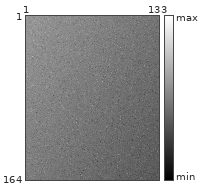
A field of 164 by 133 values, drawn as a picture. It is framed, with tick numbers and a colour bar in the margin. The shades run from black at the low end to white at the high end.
Ninth with the highest average: top left. Histogram: bell-shaped. Mirror symmetry: none. Stripes: none. Slope: up to the top left.
